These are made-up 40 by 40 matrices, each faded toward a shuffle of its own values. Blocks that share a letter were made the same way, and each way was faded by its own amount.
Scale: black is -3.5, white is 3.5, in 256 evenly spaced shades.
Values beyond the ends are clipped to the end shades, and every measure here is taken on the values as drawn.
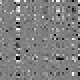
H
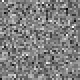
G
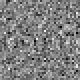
G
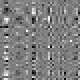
H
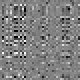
H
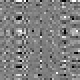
H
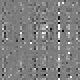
H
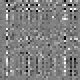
H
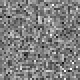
G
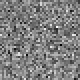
G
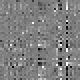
H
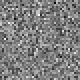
G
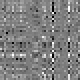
H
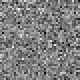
G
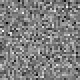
G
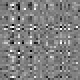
H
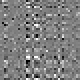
H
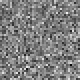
G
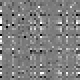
H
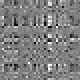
H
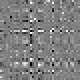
H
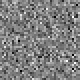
G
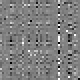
H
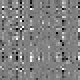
H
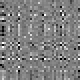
H
